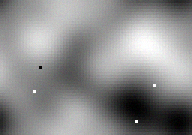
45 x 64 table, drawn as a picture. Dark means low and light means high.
Four lone cells stand out: three far higher and one far lower than their neighbours. The bottom right is the ninth with the lowest average. The halves do not mirror each other.
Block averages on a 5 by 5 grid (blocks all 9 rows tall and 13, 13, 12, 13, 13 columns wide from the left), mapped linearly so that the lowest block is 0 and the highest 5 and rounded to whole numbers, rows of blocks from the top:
3 4 3 3 2 | 4 4 3 5 4 | 3 2 3 4 5 | 3 2 2 1 2 | 2 4 3 1 0
